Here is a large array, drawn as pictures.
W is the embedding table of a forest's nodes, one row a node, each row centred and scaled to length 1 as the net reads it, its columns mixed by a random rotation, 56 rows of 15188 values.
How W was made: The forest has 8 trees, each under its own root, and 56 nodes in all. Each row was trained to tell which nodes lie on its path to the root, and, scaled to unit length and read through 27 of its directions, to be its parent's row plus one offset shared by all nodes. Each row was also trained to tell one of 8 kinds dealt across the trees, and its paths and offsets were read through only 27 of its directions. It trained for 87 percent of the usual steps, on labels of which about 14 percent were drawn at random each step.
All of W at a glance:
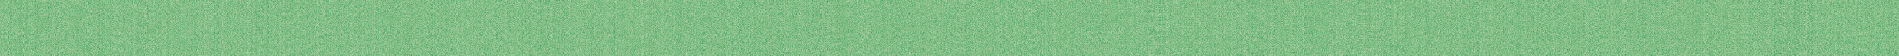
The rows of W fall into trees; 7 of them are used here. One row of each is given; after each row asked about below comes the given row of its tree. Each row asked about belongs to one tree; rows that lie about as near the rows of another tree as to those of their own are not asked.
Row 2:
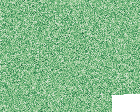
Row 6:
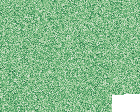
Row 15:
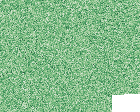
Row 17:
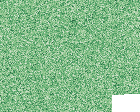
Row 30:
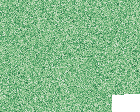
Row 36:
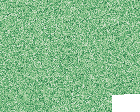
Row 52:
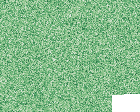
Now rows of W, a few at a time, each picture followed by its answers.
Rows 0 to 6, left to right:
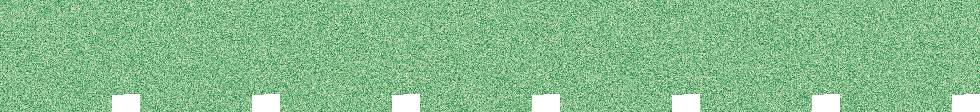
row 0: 15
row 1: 15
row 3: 2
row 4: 36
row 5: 17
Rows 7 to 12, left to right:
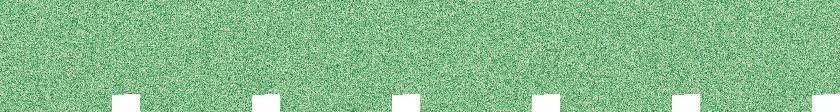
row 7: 17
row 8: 36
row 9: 15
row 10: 30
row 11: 30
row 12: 15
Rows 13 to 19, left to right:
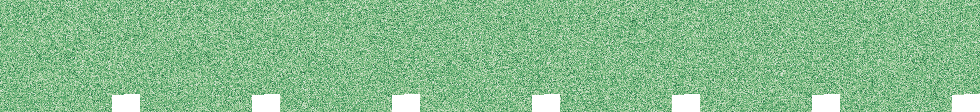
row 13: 36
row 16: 52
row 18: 2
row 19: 6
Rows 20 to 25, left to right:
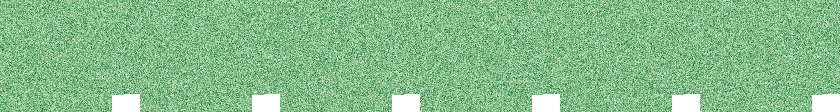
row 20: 2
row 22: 2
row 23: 36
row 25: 36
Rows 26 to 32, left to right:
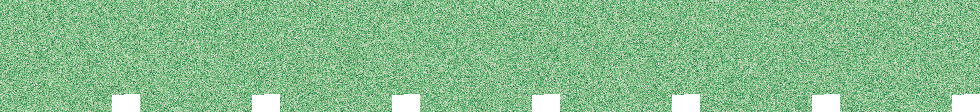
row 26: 52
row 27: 17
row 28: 36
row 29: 30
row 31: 6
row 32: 6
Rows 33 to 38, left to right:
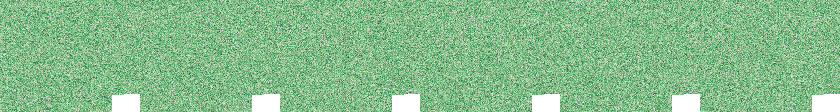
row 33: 17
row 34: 15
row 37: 6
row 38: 36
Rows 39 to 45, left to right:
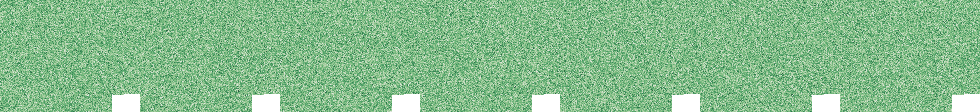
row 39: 15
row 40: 30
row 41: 2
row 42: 2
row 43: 2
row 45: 30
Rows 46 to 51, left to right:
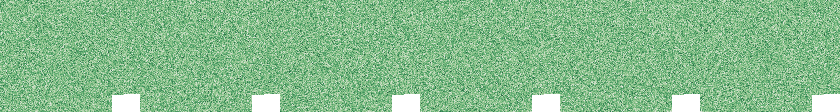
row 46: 15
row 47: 36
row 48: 15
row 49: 15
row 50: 2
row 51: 36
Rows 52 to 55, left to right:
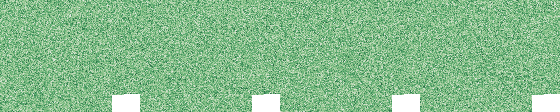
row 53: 2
